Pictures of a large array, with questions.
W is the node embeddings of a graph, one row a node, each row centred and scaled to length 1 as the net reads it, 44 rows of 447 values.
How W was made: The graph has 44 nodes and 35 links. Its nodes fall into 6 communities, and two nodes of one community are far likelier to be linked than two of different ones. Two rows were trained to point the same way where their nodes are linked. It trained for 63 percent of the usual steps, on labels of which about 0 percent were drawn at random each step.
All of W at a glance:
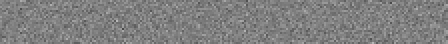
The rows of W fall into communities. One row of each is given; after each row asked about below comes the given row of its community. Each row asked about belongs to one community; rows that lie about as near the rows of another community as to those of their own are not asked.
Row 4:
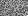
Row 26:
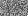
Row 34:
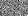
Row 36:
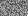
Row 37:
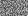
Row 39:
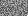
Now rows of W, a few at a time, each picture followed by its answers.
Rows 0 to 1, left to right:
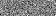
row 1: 37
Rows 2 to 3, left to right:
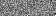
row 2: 39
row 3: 4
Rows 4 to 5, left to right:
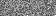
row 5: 34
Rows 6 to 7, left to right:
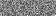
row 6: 36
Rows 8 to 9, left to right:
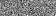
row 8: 4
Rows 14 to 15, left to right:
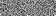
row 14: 26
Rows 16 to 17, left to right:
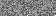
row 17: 4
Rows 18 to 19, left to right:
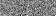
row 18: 34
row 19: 37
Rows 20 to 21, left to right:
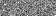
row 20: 26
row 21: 4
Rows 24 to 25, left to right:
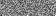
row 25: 26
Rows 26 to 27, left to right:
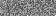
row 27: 37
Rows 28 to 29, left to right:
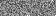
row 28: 36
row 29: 36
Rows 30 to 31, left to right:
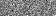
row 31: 34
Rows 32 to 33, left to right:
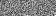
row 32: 4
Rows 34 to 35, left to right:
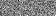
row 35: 36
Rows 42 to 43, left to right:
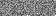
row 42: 37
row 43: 37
